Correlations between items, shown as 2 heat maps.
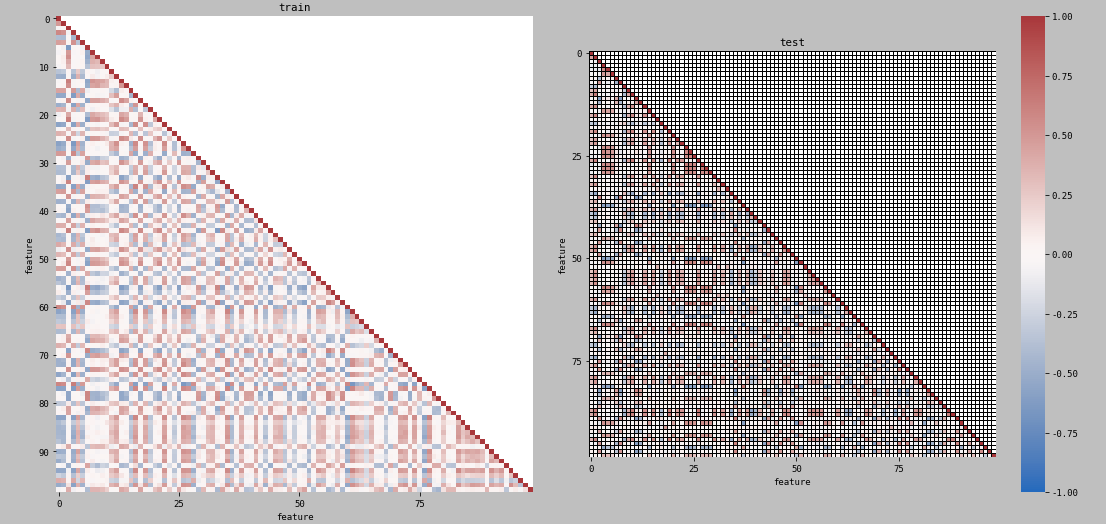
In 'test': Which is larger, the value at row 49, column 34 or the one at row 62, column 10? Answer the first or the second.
the first
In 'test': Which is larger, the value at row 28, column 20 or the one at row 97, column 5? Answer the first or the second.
the first
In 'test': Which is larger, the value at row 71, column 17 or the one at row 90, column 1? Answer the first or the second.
the first
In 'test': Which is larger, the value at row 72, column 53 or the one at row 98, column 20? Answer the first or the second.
the second
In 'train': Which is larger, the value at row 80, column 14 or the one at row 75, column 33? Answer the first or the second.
the second
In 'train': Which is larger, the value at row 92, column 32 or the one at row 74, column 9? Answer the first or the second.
the first
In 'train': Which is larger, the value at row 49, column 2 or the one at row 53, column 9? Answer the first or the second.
the first
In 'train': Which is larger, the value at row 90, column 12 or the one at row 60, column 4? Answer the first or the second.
the first
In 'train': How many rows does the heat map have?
99
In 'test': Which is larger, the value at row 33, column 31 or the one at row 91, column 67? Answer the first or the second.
the first
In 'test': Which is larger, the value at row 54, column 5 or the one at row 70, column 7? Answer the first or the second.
the second
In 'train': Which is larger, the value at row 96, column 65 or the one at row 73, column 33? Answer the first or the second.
the first
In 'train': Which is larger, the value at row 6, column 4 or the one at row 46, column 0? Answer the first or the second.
the first
